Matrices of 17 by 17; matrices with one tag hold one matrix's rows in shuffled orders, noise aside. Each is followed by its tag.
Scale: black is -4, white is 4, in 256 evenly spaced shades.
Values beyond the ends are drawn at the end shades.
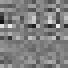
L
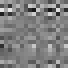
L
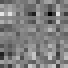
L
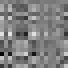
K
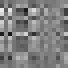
K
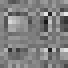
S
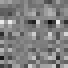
L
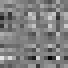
L
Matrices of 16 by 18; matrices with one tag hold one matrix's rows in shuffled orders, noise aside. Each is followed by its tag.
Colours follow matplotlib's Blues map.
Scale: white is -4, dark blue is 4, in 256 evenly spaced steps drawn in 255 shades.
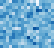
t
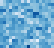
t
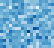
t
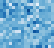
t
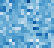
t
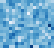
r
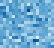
t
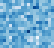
t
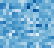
t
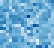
t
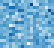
r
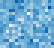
r
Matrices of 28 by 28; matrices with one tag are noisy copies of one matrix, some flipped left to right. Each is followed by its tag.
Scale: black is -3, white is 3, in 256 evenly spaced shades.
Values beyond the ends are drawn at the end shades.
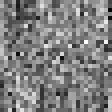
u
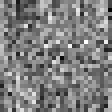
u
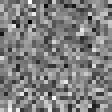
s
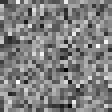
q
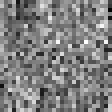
u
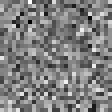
s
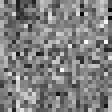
u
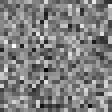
q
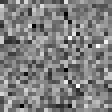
q
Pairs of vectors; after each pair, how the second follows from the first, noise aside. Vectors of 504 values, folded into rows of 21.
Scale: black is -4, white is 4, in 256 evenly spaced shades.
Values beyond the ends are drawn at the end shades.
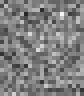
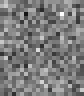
sign-scrambled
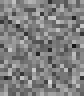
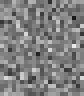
sign-scrambled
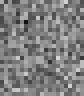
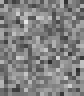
sign-scrambled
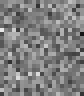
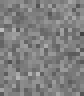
shrunk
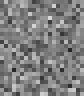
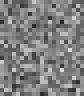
negated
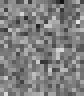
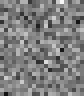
sign-scrambled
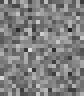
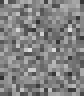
sign-scrambled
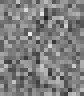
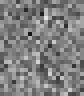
negated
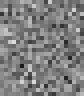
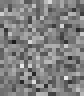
sign-scrambled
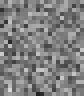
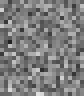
sign-scrambled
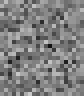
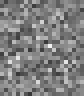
negated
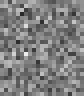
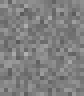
shrunk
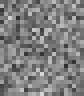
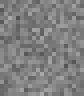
shrunk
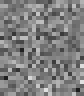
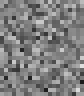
sign-scrambled
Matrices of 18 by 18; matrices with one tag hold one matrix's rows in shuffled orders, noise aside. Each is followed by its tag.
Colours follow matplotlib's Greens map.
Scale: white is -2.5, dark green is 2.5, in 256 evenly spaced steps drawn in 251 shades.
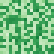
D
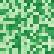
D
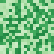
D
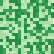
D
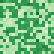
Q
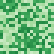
Q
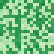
D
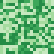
Q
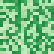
D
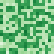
Q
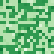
Q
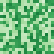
D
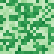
Q
